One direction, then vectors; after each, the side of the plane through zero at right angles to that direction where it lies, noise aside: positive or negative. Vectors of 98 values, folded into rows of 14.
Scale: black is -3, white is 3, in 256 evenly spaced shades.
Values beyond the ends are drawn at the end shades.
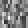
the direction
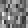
positive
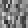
positive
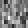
positive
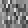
positive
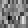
negative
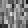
negative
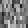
negative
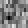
negative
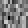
negative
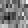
negative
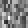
positive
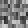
positive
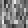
positive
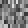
positive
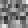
positive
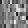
negative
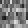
negative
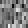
negative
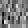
negative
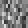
positive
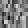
negative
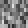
positive
